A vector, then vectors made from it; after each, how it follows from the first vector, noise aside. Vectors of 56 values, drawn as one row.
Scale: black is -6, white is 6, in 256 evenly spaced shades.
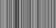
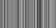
reversed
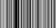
scaled up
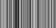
scaled up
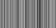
reversed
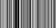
scaled up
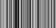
scaled up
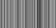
reversed
